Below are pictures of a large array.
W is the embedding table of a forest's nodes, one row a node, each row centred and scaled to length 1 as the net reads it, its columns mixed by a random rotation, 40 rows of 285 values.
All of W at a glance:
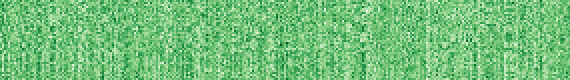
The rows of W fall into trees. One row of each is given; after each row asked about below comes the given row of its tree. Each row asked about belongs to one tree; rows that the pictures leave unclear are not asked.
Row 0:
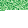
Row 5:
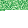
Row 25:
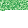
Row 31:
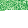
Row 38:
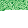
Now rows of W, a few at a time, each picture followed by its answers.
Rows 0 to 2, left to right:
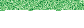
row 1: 38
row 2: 31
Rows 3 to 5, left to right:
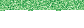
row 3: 0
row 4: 5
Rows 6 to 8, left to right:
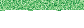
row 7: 31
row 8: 25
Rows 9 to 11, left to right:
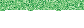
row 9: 31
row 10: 25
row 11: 5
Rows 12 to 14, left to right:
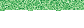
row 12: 38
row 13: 0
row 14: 0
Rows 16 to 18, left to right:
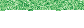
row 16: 31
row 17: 5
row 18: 31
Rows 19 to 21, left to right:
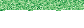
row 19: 5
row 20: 5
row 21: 0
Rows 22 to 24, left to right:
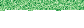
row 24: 5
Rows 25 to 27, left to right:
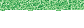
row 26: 0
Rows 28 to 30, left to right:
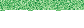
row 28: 0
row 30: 0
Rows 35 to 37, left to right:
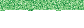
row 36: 38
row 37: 0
